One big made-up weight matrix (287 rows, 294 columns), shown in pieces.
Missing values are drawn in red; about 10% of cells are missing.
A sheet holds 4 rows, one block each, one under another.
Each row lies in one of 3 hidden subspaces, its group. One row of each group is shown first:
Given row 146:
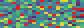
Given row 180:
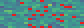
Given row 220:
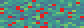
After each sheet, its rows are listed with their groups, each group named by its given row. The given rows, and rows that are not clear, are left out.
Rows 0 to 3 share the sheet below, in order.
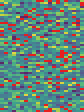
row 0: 180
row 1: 180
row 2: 180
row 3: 180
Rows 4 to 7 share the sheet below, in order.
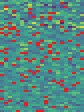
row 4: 220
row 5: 146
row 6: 180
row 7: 146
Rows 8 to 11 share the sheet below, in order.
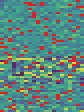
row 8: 146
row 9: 180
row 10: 180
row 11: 220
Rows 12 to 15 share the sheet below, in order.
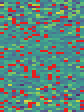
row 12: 220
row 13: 146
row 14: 220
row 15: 180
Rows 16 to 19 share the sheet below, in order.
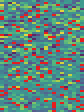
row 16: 146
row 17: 180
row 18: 220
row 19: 220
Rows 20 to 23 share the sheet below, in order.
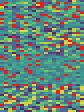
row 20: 180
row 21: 180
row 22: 180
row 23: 220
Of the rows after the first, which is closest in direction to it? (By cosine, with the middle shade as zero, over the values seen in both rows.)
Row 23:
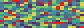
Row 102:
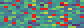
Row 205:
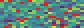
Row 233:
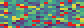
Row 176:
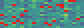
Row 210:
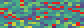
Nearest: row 102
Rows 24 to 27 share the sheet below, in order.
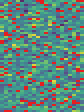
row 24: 180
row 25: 220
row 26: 220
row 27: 146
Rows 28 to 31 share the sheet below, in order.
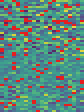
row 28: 180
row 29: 180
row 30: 220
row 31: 146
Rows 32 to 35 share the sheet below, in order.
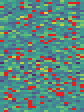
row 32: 146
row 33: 146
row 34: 180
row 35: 220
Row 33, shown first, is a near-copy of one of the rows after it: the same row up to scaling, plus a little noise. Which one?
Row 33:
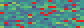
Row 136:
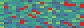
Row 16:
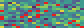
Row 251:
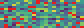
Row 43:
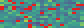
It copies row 16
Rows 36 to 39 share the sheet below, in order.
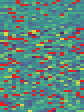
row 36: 220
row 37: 220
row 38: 146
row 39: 220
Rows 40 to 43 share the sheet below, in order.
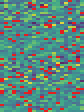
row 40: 220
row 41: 220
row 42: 146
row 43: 146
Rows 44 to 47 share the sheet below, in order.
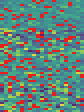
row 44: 146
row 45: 146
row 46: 180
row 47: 146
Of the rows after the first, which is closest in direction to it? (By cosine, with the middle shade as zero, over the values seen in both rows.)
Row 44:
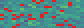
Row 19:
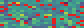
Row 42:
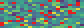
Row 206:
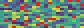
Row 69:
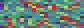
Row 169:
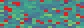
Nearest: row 69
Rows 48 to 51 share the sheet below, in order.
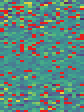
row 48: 180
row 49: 220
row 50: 220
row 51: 180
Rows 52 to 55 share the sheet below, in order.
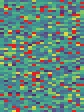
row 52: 180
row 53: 146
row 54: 180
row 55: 180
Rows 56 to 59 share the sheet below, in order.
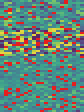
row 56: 146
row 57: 180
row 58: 220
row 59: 146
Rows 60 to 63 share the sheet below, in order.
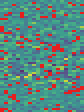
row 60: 220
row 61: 180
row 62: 220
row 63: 220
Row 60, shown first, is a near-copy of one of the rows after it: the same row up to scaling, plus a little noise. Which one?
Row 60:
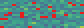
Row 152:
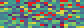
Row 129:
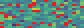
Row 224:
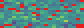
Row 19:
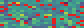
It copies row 152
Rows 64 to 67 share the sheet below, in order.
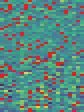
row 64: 146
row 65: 146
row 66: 180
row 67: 146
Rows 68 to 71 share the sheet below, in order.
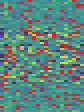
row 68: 220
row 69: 146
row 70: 146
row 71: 146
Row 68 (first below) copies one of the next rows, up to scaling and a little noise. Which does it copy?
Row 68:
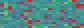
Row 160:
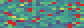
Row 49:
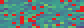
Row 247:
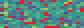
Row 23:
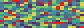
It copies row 247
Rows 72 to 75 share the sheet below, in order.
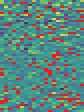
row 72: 180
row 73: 146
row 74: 220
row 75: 220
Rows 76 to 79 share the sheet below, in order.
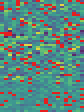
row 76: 220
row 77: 180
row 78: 220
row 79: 146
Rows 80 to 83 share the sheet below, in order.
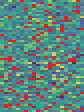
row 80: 180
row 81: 220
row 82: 146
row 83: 220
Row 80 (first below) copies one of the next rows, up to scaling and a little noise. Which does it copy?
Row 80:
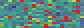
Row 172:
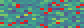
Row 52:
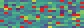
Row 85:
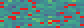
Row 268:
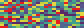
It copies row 85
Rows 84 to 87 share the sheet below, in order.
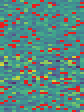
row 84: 180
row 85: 180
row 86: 180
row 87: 146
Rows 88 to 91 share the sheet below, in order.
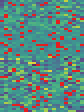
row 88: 146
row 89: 180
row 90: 220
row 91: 220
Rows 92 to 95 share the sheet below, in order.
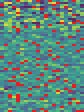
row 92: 146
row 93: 146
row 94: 180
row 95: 180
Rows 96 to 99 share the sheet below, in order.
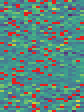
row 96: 180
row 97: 220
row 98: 220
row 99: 180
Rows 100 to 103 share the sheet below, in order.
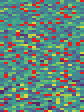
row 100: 220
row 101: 220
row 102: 220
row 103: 180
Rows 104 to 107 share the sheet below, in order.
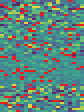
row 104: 180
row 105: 180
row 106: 146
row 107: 220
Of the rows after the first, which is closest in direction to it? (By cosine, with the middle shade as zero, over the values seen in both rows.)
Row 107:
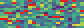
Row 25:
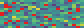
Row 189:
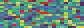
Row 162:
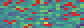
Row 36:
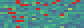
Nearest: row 25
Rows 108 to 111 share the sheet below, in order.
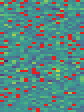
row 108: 180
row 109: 180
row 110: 180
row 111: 220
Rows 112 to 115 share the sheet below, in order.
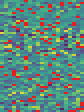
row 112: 220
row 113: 220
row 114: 146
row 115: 146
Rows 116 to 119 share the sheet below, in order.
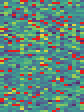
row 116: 220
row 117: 146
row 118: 146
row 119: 180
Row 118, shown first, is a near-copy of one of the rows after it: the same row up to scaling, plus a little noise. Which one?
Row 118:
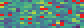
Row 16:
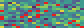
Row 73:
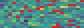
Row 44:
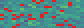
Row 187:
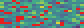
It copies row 187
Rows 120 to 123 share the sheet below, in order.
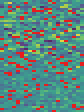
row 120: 146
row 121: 146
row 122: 180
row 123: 146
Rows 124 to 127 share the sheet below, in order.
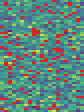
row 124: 220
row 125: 146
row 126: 146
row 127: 146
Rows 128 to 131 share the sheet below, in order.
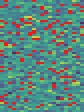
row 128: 180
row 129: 220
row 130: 146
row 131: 180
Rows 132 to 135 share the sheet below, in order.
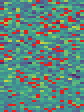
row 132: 146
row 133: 180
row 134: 146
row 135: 146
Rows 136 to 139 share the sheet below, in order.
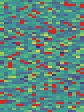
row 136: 146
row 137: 180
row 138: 146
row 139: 220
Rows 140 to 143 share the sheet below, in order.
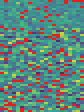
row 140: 220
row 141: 220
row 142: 220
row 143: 146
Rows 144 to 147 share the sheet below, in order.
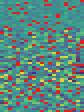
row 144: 220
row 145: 220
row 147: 180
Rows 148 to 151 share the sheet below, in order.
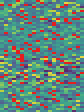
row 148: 180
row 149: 180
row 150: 180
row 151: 180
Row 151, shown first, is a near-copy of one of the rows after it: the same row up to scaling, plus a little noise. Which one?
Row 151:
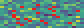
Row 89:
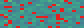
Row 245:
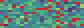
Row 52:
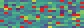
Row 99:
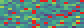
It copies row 99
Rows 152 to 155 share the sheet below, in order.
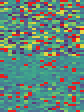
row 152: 220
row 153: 220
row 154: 146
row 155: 180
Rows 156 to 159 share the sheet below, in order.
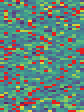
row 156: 220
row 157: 180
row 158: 146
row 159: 220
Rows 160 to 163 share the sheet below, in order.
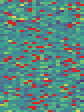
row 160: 220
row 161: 146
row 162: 146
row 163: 146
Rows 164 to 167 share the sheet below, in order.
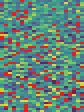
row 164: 220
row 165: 180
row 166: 220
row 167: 180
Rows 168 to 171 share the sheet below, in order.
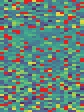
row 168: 180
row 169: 220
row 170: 220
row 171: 220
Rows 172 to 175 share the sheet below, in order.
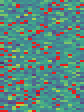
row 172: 180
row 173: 180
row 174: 180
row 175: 220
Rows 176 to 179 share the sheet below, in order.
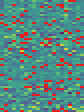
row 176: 146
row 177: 220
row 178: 180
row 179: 220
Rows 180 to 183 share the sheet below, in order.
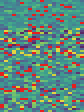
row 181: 220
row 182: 180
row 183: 220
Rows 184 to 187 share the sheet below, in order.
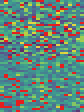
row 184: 220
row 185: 180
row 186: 146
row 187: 146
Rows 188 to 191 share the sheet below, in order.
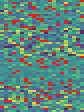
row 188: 220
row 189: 220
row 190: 146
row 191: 220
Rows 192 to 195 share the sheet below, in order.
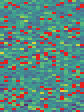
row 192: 146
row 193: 180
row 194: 146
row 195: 146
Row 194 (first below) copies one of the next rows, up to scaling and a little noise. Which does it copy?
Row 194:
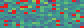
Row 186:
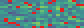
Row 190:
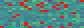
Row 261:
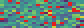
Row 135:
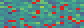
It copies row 190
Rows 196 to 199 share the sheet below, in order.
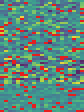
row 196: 180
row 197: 146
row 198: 146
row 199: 180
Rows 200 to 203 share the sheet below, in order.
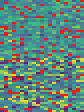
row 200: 146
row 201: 146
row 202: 220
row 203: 220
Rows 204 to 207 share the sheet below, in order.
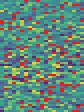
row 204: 220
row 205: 146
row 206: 180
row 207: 146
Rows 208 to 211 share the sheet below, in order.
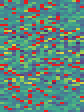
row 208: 180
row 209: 146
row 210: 220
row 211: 180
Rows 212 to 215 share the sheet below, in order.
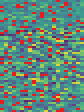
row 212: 220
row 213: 220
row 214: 146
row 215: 180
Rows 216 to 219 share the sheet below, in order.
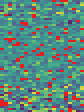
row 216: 220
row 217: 220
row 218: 180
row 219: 220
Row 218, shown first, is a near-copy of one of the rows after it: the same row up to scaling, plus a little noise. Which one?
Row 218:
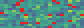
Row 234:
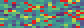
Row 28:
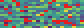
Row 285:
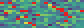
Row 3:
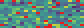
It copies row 234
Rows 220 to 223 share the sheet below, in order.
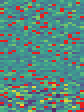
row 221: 220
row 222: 220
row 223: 220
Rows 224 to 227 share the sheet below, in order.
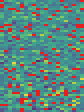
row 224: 220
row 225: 146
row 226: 180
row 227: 180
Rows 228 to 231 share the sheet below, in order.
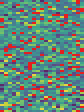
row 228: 180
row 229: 146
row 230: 180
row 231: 146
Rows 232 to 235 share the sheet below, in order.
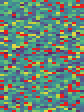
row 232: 220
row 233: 220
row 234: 180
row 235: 220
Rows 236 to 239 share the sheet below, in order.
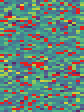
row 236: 220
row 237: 146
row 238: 180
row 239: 146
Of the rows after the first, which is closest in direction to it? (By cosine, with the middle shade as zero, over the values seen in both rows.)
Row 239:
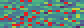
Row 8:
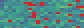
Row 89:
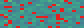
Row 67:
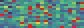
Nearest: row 89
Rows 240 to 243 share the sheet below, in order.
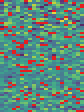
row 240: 146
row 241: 146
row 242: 146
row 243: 220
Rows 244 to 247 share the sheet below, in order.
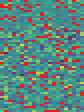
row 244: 180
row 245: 180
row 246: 220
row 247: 220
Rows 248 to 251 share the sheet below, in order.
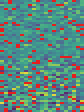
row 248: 220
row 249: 180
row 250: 180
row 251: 146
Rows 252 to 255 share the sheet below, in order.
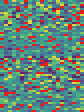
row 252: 220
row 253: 146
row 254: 146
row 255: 220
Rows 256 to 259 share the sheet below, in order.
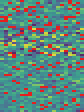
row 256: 180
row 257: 220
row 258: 220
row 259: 146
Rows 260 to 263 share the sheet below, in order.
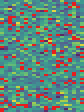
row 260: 146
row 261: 146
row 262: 220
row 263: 220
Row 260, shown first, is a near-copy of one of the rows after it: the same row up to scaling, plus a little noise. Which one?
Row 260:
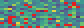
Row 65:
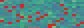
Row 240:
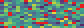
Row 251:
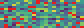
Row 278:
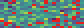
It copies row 251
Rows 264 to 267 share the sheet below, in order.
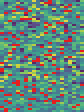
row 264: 220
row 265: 220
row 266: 180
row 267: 220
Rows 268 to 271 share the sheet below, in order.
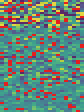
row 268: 180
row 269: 180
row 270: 146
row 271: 180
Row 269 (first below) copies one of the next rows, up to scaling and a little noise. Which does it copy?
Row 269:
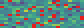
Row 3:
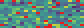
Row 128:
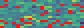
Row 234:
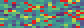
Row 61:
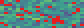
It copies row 3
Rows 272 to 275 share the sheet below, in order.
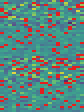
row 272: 220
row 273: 146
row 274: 220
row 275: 146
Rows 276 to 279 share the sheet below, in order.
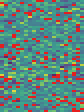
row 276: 146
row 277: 220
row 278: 146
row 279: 180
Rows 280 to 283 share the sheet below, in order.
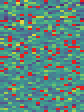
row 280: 220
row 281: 180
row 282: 180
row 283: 180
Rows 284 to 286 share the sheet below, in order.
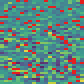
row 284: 180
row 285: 180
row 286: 146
